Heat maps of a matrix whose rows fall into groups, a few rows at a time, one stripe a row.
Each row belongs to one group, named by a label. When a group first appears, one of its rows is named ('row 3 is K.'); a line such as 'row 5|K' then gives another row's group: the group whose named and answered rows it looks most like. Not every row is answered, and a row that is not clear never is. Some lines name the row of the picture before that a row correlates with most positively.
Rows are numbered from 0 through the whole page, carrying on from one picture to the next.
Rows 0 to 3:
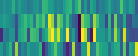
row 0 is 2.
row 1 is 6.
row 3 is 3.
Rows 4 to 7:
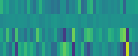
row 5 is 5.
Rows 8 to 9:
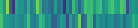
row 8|3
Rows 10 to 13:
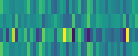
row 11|3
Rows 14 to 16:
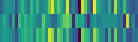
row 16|6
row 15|2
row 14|6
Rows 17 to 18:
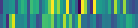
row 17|6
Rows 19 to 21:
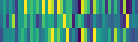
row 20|2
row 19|6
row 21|6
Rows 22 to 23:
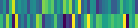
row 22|2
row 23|3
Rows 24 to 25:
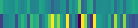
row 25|6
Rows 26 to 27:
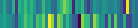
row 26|2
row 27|6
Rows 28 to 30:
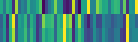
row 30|2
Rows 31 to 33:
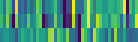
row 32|3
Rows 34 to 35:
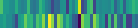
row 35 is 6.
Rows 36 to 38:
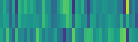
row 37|2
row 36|2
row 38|3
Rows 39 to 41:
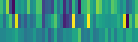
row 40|3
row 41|5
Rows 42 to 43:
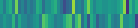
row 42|3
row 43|2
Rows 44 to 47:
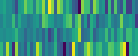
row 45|2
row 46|5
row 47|3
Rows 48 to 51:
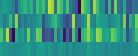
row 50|3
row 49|3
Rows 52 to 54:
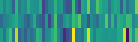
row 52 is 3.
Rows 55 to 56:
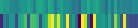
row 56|6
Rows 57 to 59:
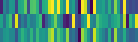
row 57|6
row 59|6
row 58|3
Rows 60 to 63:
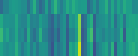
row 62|5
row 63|5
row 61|5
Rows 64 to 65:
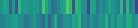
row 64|2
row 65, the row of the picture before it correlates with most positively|60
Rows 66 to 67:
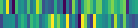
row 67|6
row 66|3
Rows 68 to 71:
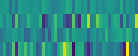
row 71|2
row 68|2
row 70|5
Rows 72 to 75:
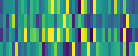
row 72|6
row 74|6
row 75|3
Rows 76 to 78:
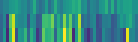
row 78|2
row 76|5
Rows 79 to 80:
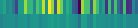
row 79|6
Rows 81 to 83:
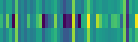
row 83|3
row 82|3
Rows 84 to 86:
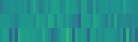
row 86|2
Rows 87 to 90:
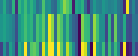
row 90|6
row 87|2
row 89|6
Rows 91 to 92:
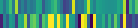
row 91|3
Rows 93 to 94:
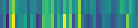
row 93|2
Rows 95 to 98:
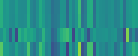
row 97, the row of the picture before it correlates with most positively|94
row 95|5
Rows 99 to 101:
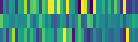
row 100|5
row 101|2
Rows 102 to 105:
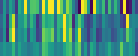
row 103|2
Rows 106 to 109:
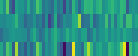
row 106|3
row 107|5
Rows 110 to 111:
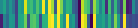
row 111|6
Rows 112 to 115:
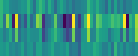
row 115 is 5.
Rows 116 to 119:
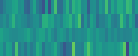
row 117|2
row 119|3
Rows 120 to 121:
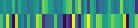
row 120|2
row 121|3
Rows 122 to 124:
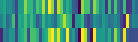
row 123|2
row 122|6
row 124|6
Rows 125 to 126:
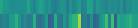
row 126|5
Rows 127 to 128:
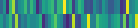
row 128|3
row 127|2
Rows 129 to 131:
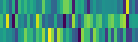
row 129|2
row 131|6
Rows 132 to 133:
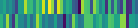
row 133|3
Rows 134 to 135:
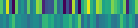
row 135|2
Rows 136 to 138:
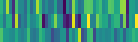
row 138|5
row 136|3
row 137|3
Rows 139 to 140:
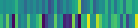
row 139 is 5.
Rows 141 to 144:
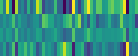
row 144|2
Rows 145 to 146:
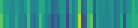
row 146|5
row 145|5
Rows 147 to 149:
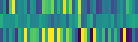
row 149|6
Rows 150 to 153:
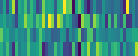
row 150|2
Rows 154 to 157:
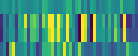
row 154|2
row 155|6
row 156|6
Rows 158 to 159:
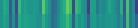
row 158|2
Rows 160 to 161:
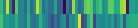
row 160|3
